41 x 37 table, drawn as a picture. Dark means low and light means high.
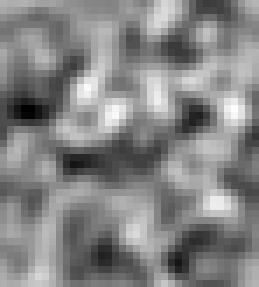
Histogram: bell-shaped. Mirror symmetry: none. Grain: blotchy. Lone odd cells: none. Stripes: none. Average level on the scale: 50%.
